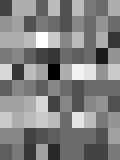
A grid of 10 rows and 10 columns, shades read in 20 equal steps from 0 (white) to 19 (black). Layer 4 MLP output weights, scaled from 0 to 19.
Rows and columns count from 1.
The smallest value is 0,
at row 3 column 4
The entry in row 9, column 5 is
12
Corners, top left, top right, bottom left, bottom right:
14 6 12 10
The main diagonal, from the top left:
14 7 5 14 19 11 13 5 13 10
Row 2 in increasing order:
7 8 8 9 10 11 11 11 13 13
